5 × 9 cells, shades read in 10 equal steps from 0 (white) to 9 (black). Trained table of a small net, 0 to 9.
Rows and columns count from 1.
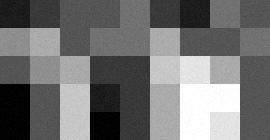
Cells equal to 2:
3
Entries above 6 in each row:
4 0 2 3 3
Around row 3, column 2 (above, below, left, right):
3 6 6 3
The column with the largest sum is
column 1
